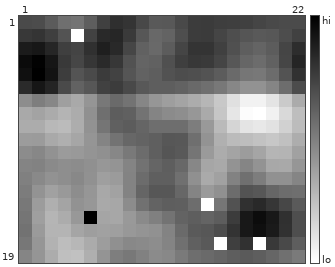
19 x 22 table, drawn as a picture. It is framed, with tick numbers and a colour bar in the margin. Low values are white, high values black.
The values follow a bell shape. Five lone cells stand out: one far higher and four far lower than their neighbours. The bottom right is the roughest part. The top part is higher, up to a seam about 30% of the way down.
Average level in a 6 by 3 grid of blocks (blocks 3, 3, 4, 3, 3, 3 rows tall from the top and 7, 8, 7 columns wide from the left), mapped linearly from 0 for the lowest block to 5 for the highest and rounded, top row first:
444 | 543 | 230 | 232 | 234 | 134
